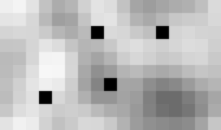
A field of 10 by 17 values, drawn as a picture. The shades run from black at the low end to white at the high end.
On average the colour sits 70% of the way up the scale. The middle left is the ninth with the highest average. No row or column stands out. Four lone cells stand out, each far lower than its neighbours. Neither half mirrors the other.
